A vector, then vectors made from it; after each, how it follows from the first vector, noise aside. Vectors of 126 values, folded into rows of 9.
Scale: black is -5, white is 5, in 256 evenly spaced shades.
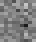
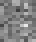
sign-scrambled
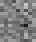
copied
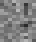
sign-scrambled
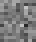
sign-scrambled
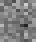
copied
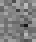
copied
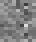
sign-scrambled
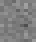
shrunk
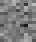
sign-scrambled
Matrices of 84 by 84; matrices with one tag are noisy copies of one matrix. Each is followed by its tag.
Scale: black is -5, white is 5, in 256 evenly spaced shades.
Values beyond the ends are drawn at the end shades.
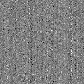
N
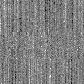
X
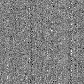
N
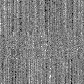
X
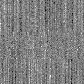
X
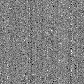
N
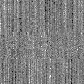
X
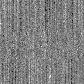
X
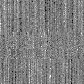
X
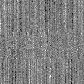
X
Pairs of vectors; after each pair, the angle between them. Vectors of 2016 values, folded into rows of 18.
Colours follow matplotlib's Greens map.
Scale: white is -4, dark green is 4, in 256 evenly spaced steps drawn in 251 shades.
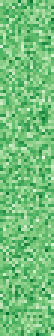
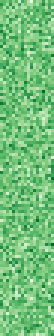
nearly opposite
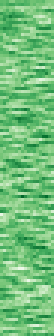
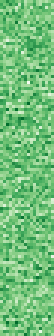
partly aligned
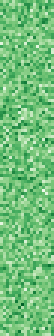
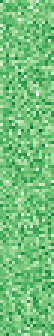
orthogonal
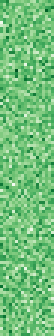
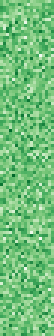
partly aligned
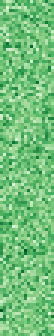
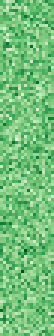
nearly parallel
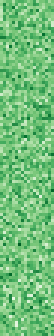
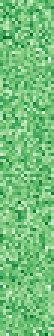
partly aligned
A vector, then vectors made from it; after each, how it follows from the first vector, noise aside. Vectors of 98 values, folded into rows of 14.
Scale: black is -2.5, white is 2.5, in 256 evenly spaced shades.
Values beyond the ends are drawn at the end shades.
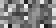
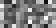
reversed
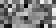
sign-scrambled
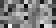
negated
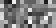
reversed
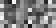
reversed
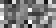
reversed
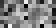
negated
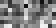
sign-scrambled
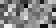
sign-scrambled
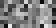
negated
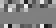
partly zeroed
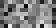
negated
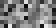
negated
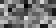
sign-scrambled
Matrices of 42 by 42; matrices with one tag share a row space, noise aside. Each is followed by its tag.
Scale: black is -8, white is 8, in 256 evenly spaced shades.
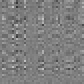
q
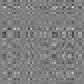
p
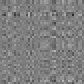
p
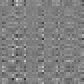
q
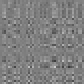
p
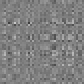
p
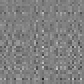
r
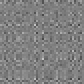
r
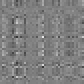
q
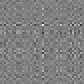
r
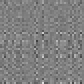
r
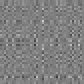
r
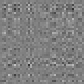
p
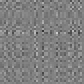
r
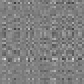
p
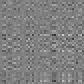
p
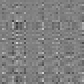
q
